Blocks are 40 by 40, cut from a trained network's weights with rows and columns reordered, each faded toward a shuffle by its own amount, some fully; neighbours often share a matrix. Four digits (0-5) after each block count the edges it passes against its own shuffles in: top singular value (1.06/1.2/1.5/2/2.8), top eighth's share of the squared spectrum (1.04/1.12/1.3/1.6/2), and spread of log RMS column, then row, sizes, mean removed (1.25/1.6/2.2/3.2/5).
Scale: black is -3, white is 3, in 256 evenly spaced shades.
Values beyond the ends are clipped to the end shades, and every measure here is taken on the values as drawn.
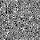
2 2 1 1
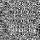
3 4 1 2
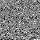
2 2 1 1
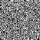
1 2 1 1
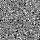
2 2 0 0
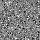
0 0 0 0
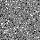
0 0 0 1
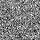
0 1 0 0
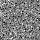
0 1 0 0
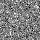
0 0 0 0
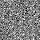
0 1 0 0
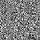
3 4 2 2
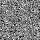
0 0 0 0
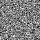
0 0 0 0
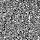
2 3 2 0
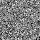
1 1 0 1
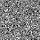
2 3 1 1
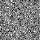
2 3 1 0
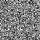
2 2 0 1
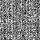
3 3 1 2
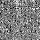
2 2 0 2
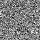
2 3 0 0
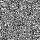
1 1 0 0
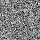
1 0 0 0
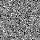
0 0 0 0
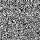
1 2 0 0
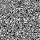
0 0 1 0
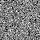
1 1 0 0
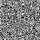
2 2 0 0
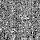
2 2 0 0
